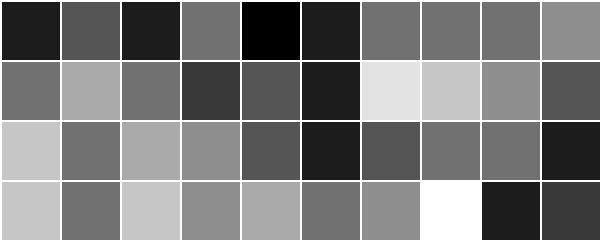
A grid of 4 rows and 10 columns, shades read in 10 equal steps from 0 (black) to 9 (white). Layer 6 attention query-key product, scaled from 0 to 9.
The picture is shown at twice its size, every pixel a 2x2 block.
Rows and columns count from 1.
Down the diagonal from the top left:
1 6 6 5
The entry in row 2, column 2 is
6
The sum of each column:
19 17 18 16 12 7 20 24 14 11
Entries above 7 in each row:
0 1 0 1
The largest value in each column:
7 6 7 5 6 4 8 9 5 5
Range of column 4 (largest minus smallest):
3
